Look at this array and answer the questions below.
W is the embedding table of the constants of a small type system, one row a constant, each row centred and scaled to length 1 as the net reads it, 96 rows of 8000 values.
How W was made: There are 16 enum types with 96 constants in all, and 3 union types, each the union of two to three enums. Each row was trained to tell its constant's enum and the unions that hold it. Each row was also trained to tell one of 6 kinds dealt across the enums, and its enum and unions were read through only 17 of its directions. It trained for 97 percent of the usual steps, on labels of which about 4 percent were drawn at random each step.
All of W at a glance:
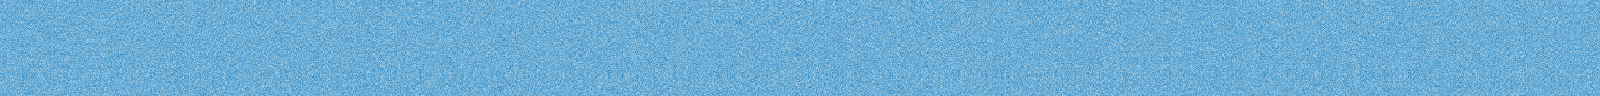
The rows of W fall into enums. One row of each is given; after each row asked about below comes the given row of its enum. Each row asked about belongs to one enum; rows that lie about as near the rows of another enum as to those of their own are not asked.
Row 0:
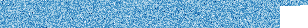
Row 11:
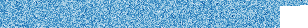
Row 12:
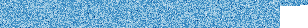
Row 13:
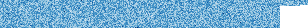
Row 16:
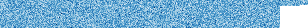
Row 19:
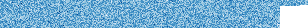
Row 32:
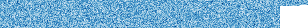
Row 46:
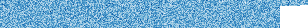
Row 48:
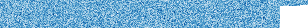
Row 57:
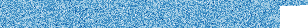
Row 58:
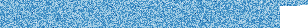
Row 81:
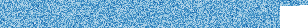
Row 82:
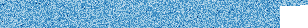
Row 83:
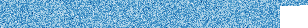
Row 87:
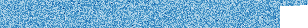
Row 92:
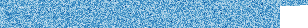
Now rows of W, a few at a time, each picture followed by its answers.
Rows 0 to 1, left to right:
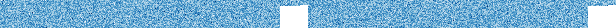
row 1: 11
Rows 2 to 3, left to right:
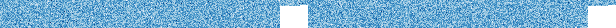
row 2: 13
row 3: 11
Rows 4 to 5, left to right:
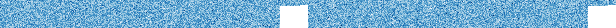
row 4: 0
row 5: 57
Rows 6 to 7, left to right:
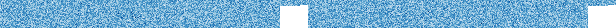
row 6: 12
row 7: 92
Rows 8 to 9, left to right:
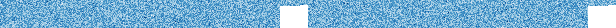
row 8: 11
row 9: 82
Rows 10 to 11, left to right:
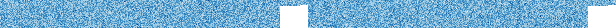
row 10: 58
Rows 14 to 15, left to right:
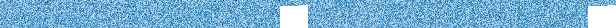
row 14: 57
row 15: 81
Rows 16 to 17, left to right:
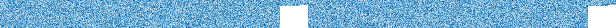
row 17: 46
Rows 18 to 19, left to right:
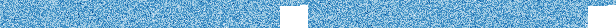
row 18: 13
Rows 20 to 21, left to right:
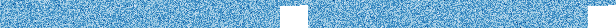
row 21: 48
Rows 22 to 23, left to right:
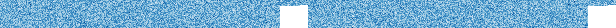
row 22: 48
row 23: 48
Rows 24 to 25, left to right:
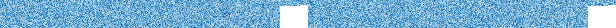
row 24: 58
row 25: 11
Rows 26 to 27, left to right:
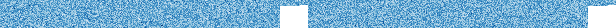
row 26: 83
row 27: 19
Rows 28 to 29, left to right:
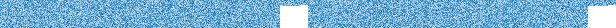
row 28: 81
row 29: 0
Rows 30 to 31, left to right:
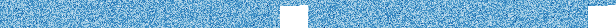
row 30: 81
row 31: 83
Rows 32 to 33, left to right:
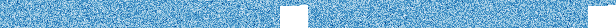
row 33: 13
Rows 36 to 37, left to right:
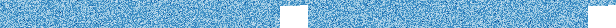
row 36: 57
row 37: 46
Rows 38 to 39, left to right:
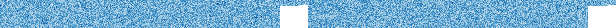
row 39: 19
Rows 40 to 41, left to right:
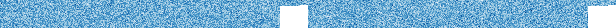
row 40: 19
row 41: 58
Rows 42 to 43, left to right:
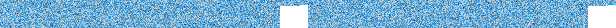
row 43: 57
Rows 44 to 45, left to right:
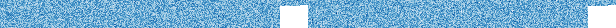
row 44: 92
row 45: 11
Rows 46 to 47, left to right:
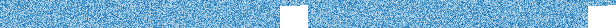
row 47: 81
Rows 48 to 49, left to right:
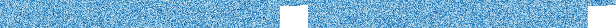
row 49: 48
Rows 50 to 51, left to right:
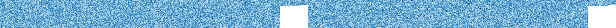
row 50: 57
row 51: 46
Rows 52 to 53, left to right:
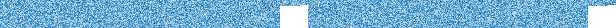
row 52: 46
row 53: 83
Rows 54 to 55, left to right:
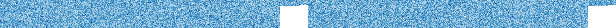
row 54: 19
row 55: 92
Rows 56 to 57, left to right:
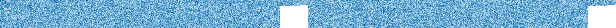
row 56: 19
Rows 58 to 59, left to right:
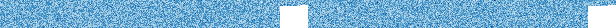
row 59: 81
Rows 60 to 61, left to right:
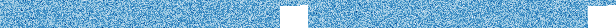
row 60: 58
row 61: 82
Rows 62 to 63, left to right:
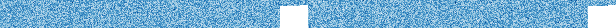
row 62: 83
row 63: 58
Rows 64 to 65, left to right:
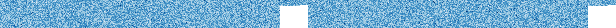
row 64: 48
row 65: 83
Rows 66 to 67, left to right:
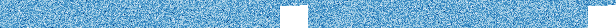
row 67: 83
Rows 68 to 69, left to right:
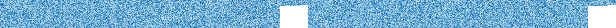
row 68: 92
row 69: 81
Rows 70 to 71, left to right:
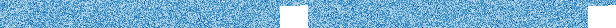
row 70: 0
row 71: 82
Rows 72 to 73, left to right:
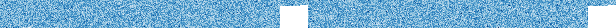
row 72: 48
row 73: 19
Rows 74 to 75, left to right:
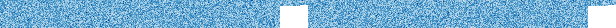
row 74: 11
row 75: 57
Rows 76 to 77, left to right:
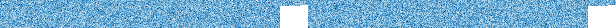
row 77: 83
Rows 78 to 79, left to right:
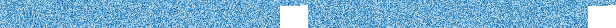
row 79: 58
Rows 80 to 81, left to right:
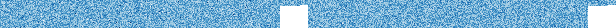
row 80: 46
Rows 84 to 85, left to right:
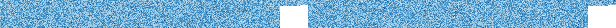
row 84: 58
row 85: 46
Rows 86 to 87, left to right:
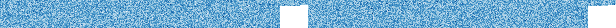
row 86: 46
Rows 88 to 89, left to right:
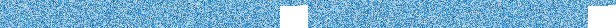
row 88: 0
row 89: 0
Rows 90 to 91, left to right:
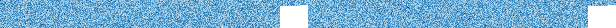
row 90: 57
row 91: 81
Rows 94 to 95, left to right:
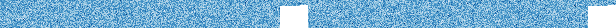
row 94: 19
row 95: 16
